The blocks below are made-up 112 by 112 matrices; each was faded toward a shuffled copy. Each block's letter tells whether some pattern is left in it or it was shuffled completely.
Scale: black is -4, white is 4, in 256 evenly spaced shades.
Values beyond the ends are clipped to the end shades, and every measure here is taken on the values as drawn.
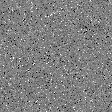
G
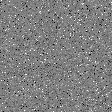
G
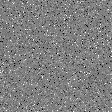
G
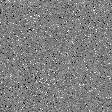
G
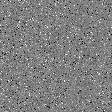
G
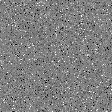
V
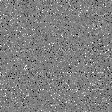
V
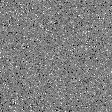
G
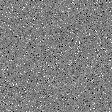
G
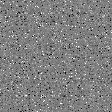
V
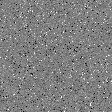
G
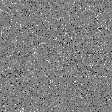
V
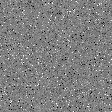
G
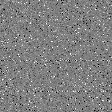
V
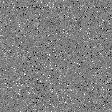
V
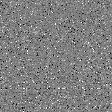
V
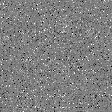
V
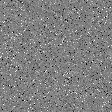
G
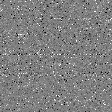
V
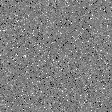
G
